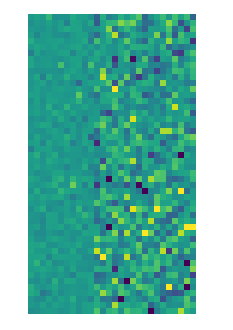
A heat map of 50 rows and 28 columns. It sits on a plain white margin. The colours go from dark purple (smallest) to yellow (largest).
Fine speckle covers the field. No row or column stands out. A few values lie far out on both sides of the bulk. A vertical seam about 40% of the way across splits the table, and the left part is calmer. Neither half mirrors the other. There are no regular stripes. No overall slope runs across the table.
